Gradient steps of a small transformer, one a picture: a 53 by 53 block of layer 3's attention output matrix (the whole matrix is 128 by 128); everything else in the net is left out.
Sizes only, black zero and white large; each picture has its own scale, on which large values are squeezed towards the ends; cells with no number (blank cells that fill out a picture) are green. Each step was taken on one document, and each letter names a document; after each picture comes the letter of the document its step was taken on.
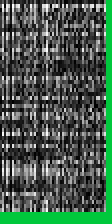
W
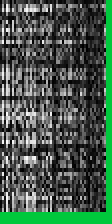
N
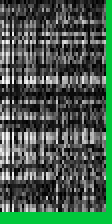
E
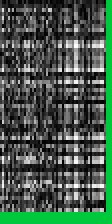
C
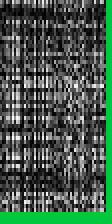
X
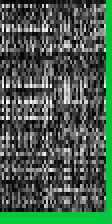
N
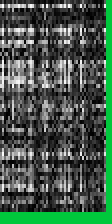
N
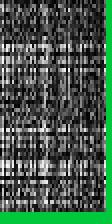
N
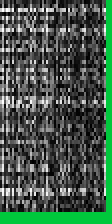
W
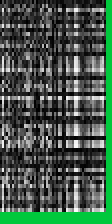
C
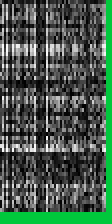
E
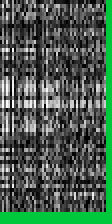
W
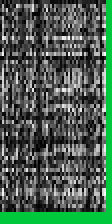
E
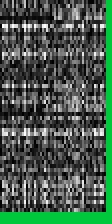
X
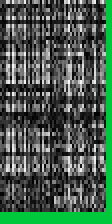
X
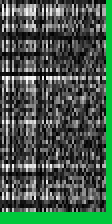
W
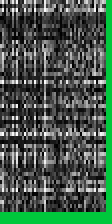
X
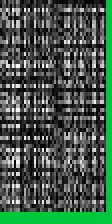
X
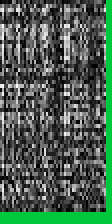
N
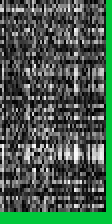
C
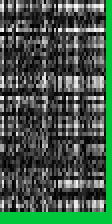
C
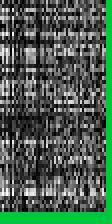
E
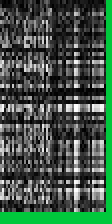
C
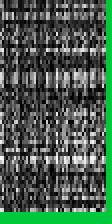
E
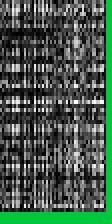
X
